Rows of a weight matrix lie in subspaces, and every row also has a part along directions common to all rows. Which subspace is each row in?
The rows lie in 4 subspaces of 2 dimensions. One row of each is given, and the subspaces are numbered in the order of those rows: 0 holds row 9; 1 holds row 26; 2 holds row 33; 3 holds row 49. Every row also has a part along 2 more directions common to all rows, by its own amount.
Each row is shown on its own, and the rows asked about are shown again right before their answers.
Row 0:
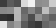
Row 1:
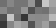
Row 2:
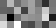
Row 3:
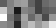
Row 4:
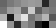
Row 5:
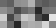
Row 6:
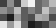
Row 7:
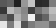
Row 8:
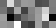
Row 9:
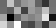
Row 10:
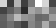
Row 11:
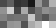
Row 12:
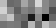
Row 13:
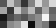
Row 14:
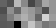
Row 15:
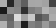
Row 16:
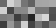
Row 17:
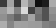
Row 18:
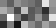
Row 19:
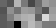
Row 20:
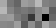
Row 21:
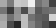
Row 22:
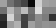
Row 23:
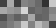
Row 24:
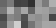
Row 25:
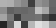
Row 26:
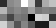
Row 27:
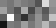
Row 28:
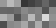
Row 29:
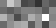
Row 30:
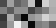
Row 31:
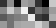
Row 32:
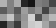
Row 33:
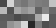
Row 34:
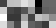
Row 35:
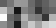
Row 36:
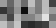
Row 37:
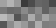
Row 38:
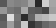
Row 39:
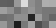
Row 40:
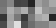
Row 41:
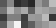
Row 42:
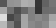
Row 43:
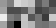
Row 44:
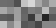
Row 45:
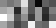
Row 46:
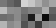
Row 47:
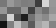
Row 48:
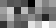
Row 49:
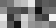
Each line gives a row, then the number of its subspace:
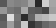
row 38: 0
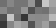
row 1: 0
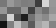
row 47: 0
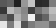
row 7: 2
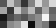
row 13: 2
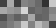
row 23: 2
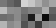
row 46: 1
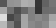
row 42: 3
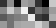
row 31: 2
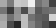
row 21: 3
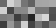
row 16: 2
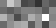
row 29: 1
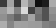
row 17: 2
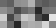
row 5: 3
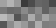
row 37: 1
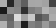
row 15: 2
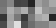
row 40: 3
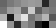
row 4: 0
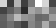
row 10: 2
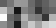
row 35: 3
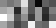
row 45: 2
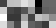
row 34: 3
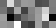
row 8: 0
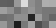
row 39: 1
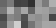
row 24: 3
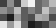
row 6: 1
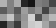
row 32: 1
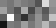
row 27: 0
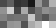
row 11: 3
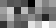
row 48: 3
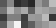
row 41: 3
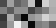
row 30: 0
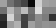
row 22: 3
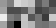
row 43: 3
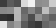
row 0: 1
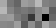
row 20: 1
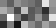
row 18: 0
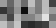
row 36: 2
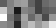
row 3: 3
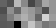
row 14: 1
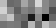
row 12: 1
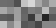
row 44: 1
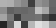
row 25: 0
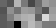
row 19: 1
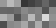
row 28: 1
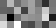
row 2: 0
